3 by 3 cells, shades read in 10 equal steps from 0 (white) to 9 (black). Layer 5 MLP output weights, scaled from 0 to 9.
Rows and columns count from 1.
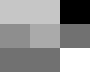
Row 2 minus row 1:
2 1 -4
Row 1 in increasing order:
2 2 9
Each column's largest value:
5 5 9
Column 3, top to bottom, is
9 5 0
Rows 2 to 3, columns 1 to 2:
4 3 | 5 5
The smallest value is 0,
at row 3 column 3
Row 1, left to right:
2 2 9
